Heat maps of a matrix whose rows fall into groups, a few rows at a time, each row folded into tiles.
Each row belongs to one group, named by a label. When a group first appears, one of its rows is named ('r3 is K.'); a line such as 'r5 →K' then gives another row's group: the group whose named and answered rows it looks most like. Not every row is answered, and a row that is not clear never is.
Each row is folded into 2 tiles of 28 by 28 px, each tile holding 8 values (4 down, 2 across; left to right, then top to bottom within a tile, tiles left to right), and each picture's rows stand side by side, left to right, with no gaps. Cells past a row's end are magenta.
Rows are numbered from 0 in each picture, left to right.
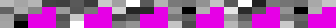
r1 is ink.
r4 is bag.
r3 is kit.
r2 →bag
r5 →kit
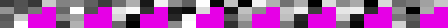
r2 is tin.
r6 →tin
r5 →tin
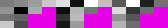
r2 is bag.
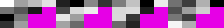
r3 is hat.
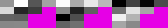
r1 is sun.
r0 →bag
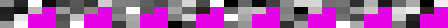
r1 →ink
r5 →sun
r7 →tin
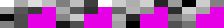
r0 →sun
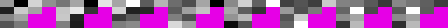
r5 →ink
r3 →hat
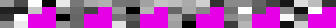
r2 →kit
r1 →sun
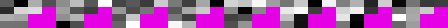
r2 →ink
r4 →sun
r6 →tin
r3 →hat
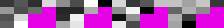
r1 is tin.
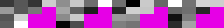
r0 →ink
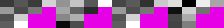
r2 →ink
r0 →ink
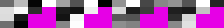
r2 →bag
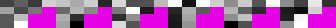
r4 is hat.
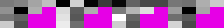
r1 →bag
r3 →kit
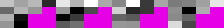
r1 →sun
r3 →kit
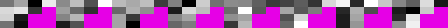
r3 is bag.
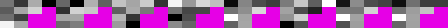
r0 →hat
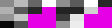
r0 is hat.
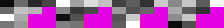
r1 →sun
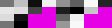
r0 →tin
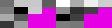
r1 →sun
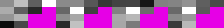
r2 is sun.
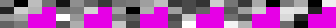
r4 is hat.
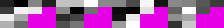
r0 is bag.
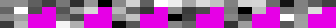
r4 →sun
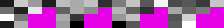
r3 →ink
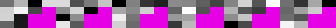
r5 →hat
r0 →tin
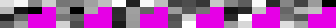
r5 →hat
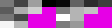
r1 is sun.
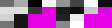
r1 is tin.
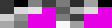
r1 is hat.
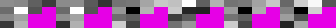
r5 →sun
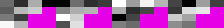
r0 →hat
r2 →sun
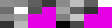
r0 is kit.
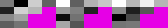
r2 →sun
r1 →sun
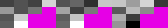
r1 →ink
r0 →ink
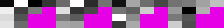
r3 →kit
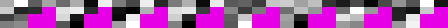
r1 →tin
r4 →ink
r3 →tin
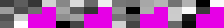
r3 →tin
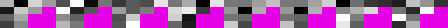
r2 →ink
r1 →bag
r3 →tin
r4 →kit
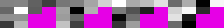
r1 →kit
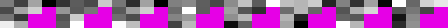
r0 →hat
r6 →hat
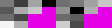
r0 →hat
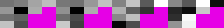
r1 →kit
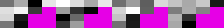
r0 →tin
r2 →tin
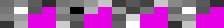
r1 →kit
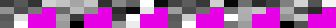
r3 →ink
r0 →ink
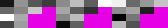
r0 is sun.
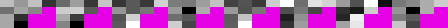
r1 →tin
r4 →ink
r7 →kit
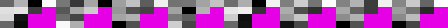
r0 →tin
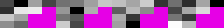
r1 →kit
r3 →hat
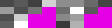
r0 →ink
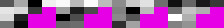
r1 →sun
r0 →tin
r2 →sun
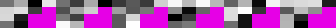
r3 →sun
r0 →tin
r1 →hat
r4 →tin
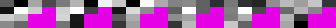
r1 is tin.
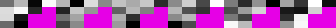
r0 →tin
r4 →hat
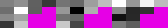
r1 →kit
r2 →sun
